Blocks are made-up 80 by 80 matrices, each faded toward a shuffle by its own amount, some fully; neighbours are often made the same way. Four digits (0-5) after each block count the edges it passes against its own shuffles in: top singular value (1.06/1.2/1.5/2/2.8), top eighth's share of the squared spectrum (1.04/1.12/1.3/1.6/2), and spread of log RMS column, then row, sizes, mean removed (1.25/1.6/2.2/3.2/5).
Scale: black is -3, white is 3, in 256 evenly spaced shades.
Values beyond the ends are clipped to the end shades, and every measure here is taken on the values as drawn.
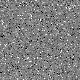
2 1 0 0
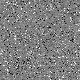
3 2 0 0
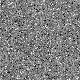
1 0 0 0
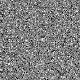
3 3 1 1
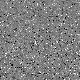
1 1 0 1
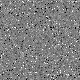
0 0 0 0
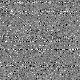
2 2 0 3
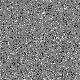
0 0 0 1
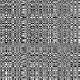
5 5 4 4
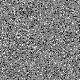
3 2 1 1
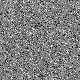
0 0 0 0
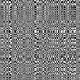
5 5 4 4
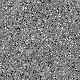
1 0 0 1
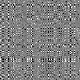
5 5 4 3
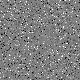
0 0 0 0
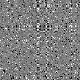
4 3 2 2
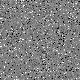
2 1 0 0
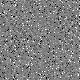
3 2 1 0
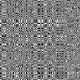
5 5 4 3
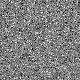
1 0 0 0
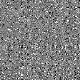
4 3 2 2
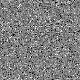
3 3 1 1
